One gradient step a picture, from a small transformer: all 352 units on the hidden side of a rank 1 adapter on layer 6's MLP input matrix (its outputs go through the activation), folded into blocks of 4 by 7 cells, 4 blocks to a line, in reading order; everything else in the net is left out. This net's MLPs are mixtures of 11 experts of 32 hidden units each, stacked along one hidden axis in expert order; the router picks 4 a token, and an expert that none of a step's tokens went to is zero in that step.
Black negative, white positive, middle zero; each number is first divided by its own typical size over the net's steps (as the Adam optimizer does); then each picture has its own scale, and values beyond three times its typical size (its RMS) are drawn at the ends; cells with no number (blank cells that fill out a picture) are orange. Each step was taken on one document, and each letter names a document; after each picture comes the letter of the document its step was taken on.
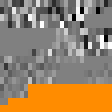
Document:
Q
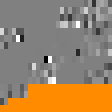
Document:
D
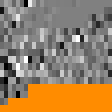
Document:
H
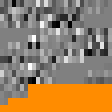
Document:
Q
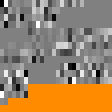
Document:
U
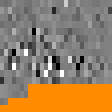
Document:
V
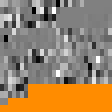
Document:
U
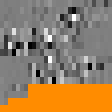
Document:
V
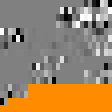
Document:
D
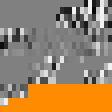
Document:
D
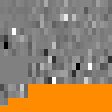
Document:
V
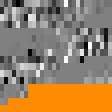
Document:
Q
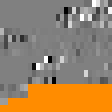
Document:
D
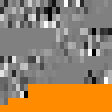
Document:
Q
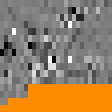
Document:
V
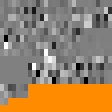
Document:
V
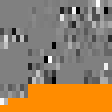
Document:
D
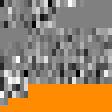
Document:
U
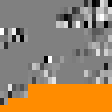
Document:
D
